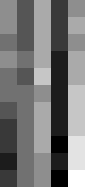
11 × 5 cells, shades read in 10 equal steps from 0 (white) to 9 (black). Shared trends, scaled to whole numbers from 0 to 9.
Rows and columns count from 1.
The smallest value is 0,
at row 11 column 5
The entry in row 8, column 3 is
3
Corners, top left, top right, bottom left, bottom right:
4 4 7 0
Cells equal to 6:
5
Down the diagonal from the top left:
4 6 3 8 3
